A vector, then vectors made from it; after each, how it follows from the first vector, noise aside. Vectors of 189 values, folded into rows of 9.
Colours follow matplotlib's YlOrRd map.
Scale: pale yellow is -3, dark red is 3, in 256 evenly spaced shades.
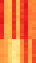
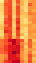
negated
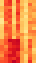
negated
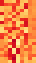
sign-scrambled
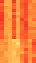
shrunk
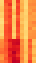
negated
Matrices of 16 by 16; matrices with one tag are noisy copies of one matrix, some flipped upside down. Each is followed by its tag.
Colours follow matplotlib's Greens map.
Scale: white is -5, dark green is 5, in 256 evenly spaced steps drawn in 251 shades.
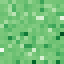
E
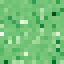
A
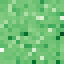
E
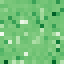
A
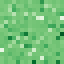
E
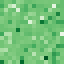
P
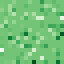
E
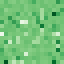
A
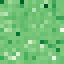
P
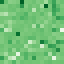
P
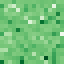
P
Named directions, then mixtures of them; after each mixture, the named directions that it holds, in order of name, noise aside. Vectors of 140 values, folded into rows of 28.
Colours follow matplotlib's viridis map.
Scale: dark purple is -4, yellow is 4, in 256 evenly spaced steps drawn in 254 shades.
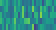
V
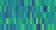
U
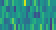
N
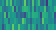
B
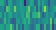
N, U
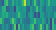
N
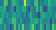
N, U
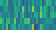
V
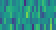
N, U, V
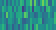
B, V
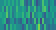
U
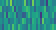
B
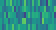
B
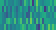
U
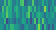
U
